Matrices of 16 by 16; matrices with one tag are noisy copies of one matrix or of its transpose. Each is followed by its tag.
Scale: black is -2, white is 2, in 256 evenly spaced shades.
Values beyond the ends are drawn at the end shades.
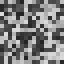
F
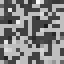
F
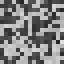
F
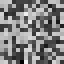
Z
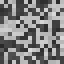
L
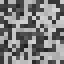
F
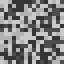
Z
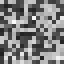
F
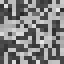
L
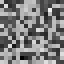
L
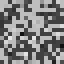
Z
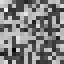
Z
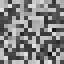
Z
